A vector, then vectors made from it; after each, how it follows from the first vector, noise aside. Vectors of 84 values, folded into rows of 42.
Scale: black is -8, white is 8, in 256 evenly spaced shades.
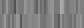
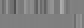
partly zeroed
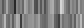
scaled up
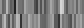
scaled up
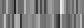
scaled up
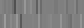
partly zeroed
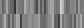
scaled up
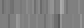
partly zeroed
